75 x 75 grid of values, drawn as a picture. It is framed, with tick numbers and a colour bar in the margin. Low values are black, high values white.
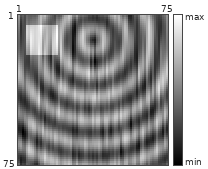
Slope: none. Odd patch: higher, in the top left. Ninth with the highest average: top left. Rings: centred on the top middle.
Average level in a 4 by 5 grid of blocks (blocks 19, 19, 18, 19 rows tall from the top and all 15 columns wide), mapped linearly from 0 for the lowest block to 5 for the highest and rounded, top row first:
52201
11112
01311
11010
